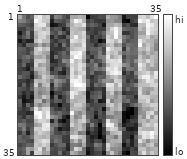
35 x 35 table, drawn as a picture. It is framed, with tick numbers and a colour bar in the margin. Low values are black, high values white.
Stripes: upright, repeating 4 times. Average level on the scale: 50%. Grain: streaks running down.
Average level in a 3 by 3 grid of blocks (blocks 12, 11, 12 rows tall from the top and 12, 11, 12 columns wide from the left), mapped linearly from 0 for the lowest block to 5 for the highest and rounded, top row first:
135 / 035 / 213
